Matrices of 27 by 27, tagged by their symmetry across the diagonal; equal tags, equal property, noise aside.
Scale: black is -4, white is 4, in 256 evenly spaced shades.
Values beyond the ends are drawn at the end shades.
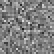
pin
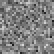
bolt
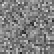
bolt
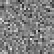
pin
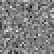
pin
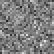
bolt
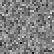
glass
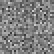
pin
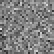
glass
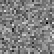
glass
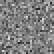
pin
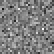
glass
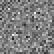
bolt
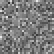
bolt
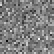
glass
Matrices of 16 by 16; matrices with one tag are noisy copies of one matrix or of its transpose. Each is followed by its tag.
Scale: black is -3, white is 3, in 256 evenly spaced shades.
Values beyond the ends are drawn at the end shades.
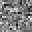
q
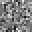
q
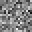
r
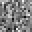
q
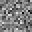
r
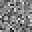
r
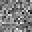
r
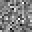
r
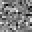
q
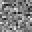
q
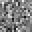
q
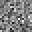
r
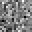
q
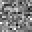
q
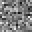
q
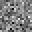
r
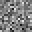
r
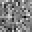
q
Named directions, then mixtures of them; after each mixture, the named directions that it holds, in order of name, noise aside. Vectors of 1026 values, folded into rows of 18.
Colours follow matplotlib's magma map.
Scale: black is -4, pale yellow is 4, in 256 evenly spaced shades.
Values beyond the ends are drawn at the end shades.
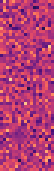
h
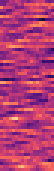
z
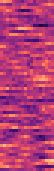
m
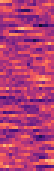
m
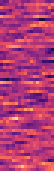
z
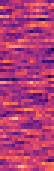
z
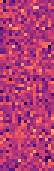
h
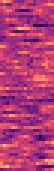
m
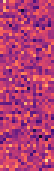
h, m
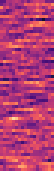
z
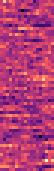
h, m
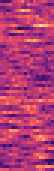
m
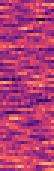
m, z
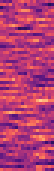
m, z
